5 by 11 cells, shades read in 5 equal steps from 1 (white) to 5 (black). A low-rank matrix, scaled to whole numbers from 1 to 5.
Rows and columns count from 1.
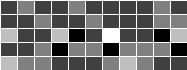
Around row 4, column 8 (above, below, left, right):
4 2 5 3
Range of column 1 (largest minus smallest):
2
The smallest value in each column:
2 3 3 2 3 3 1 2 3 3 2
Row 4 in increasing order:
3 3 3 3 3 3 4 4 5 5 5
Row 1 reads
4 3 4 4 3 4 4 4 4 3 4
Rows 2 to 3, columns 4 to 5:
4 4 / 2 5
